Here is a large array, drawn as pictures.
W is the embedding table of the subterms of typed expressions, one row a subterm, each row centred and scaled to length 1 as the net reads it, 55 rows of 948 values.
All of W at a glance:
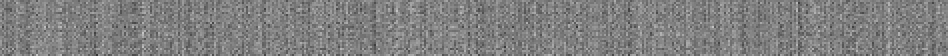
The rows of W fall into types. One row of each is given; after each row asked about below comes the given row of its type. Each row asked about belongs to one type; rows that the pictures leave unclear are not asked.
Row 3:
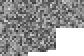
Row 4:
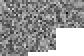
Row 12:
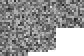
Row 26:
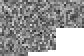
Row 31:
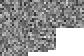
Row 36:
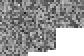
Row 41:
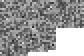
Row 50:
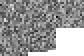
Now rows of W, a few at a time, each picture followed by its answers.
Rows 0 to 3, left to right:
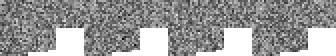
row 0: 4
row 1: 3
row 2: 36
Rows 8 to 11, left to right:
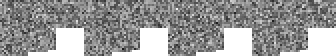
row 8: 4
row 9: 36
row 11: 41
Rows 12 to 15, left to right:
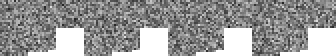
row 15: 4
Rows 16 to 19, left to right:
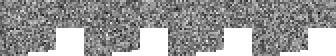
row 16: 41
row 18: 12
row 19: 4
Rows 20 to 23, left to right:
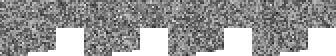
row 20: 41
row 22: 3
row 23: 36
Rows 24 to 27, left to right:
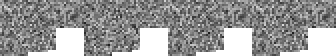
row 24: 26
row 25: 31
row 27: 26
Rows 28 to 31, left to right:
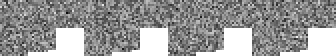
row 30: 50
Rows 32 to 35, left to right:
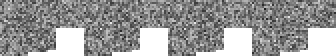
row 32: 3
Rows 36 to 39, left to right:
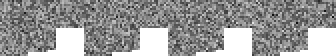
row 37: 50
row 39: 26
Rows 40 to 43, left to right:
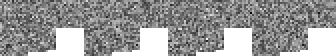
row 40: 3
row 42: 50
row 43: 4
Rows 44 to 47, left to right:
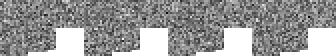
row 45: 50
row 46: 36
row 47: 50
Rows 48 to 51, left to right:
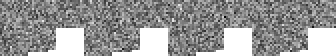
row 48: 31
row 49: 31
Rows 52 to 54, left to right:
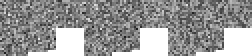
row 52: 41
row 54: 36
